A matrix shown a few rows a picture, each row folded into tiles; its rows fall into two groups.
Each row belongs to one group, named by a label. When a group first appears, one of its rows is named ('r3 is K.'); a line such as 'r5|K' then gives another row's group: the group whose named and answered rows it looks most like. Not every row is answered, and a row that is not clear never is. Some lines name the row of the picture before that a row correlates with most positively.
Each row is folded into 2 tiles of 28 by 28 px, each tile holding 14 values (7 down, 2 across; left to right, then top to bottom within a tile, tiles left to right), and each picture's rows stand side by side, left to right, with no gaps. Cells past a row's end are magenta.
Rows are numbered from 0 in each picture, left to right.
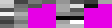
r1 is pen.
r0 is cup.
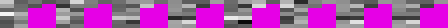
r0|cup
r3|pen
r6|pen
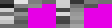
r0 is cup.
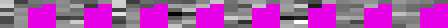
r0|cup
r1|pen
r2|cup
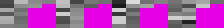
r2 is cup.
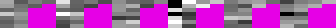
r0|cup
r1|cup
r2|pen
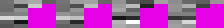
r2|pen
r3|pen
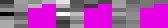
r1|cup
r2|cup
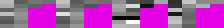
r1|cup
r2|pen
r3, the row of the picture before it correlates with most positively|0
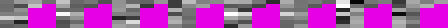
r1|cup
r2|pen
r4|cup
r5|cup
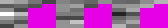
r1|pen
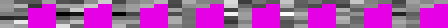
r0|pen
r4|cup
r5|cup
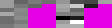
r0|cup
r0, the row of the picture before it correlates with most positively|4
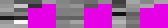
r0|pen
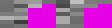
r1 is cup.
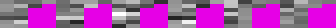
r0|pen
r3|pen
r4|cup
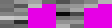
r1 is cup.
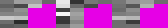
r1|cup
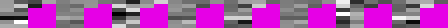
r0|pen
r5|pen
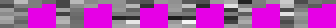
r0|cup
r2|pen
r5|cup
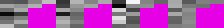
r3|cup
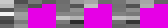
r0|cup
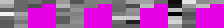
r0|cup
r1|cup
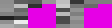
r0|pen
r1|cup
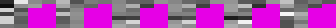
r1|cup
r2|pen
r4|pen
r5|cup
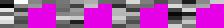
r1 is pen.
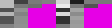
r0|cup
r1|cup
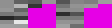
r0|pen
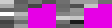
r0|cup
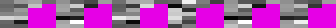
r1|pen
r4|pen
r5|pen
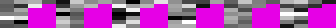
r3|pen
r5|cup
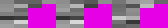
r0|pen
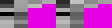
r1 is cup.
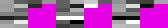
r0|pen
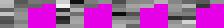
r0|cup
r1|cup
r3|pen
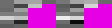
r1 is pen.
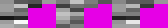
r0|pen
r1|cup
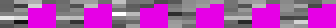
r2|cup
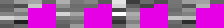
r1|cup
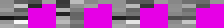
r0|pen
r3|pen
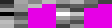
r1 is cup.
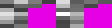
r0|cup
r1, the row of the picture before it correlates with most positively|1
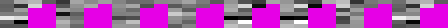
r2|pen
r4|pen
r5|pen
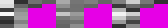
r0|cup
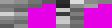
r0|cup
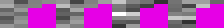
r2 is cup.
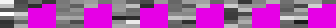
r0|cup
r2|pen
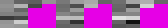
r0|pen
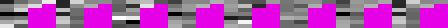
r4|pen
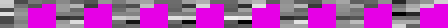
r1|pen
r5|pen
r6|pen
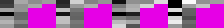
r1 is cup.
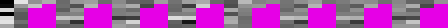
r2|pen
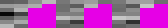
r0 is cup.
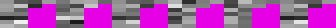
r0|pen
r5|pen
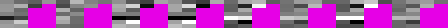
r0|pen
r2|pen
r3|pen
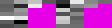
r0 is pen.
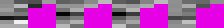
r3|pen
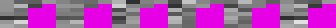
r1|pen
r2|cup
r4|cup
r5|pen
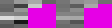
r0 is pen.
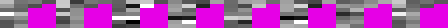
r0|cup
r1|cup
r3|pen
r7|cup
